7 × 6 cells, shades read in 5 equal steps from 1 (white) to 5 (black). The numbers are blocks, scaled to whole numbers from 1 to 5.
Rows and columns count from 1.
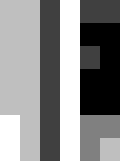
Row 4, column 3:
4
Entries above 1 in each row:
5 5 5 5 5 4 4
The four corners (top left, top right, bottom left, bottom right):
2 4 1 2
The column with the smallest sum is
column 4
